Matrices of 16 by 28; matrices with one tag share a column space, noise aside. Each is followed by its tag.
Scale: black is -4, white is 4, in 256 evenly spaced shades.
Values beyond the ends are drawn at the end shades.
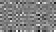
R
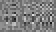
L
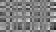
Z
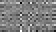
R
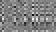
L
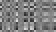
Z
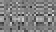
L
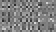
Z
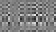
L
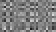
Z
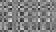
Z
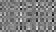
Z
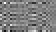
R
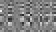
L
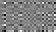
R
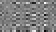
R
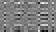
R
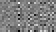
R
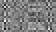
Z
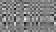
L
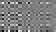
R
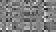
Z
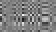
L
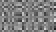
Z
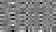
R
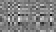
L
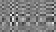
L
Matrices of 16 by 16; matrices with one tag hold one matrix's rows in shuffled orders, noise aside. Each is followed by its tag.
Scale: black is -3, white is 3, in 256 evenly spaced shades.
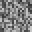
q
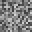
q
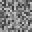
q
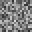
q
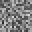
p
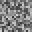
p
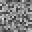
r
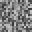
q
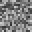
r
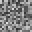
p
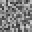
p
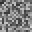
p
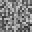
q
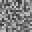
p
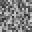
q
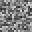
r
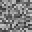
r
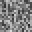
q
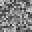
r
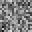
q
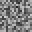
p
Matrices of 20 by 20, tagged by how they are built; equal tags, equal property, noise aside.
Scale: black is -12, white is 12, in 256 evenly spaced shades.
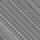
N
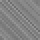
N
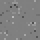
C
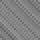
N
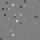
C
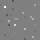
C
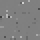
C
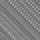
N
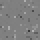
C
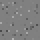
C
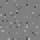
C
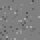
C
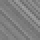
N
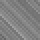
N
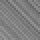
N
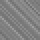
N
